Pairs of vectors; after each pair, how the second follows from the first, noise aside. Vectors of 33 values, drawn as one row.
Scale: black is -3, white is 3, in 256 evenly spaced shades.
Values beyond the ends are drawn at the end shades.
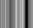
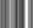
negated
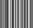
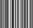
copied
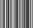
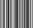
copied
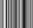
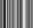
negated
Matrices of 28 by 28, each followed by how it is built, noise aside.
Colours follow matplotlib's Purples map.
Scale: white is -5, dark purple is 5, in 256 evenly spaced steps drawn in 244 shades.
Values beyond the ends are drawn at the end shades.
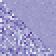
lower triangular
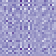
low rank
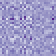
low rank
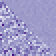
lower triangular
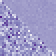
lower triangular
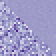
lower triangular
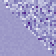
upper triangular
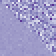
upper triangular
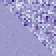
upper triangular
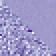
lower triangular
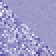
lower triangular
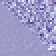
upper triangular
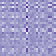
low rank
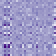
low rank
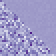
lower triangular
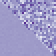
upper triangular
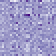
low rank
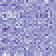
low rank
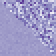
upper triangular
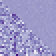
lower triangular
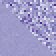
upper triangular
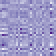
low rank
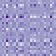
low rank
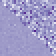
upper triangular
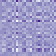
low rank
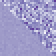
upper triangular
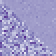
lower triangular
